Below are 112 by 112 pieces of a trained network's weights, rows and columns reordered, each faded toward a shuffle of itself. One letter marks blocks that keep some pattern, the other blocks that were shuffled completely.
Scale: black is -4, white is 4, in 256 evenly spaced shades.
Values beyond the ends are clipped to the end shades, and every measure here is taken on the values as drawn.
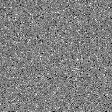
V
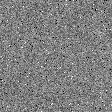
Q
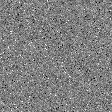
Q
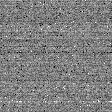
V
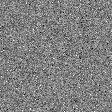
Q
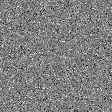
Q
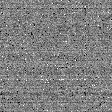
V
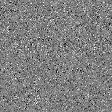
V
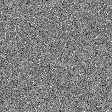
Q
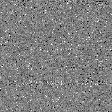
V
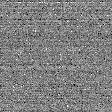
V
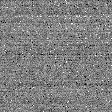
V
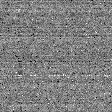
V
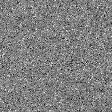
V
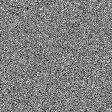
Q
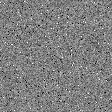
Q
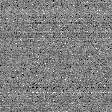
V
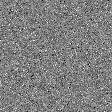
Q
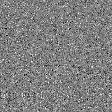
V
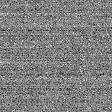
V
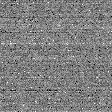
V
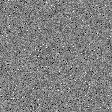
Q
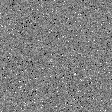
Q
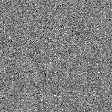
V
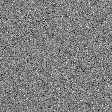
Q
